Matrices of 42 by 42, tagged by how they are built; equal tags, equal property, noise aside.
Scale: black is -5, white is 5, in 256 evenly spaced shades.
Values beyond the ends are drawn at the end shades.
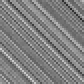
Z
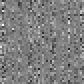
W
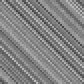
Z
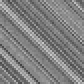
Z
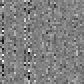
W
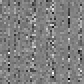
W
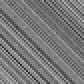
Z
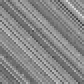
Z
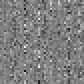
W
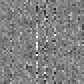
W
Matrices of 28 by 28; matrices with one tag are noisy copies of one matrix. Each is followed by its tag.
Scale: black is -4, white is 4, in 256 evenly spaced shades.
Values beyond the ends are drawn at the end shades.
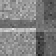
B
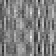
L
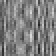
L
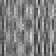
L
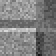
B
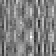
L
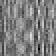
L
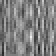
L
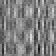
L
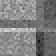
B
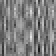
L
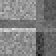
B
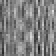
L
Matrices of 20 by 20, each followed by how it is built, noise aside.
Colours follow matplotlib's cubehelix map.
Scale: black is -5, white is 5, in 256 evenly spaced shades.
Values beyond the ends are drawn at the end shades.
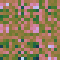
low rank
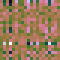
low rank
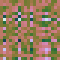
low rank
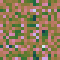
low rank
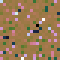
sparse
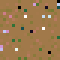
sparse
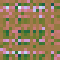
low rank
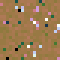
sparse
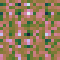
low rank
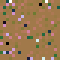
sparse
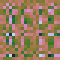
low rank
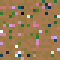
sparse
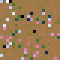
sparse
